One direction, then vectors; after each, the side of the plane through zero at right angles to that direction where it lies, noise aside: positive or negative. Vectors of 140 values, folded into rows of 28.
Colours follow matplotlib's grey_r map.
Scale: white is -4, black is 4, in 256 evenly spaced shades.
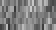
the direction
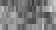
negative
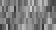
positive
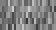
positive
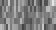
negative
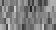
negative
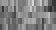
positive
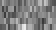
positive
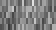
positive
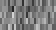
negative
